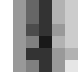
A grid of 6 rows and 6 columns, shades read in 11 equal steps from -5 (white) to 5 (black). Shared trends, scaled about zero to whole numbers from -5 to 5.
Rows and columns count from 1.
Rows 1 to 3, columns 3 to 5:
1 3 -2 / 1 3 -2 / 2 3 -1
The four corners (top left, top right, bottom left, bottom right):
-5 -3 -5 -4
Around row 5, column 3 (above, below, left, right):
0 0 -1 3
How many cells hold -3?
4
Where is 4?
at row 4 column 4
